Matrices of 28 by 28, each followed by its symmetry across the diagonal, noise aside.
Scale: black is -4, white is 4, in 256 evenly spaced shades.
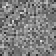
symmetric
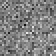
symmetric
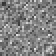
symmetric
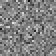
symmetric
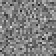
neither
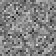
symmetric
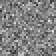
neither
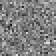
neither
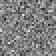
neither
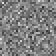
symmetric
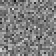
neither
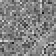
symmetric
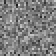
neither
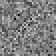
symmetric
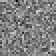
neither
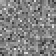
symmetric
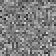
neither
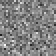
neither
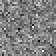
neither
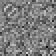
symmetric
